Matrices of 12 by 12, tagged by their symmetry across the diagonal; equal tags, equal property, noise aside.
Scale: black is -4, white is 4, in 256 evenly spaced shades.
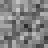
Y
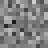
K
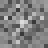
Y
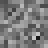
Y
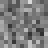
K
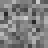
K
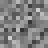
Y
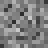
Y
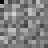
Y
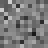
Y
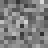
K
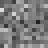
K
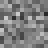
K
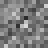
Y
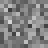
K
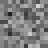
K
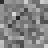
Y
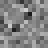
Y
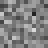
K
